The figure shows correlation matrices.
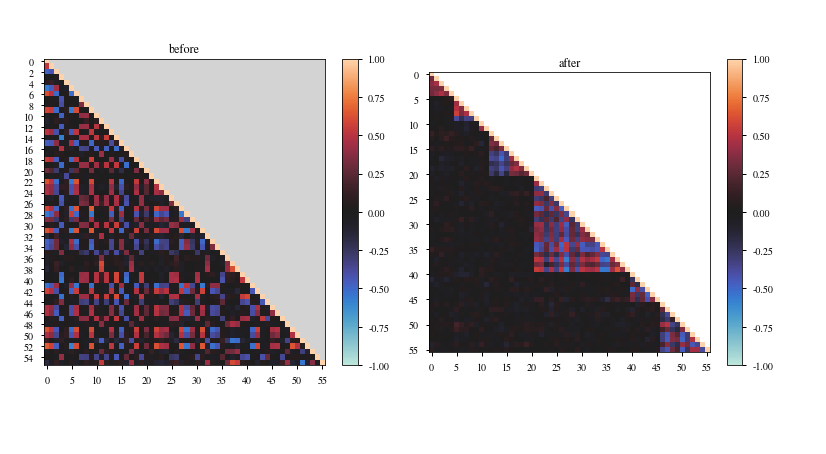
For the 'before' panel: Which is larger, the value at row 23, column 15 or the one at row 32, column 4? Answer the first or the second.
the second
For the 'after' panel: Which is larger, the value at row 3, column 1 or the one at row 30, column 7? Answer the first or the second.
the first
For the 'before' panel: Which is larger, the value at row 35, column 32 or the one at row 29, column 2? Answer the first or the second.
the first
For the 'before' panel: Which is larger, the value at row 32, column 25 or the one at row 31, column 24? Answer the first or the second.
the second
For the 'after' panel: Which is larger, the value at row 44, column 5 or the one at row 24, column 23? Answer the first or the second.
the first
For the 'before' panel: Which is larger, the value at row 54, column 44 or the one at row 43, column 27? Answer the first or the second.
the first
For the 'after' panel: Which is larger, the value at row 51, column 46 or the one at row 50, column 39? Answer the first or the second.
the first
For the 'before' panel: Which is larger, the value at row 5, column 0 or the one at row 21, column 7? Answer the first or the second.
the second
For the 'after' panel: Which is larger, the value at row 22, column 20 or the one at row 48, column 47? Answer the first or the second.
the first
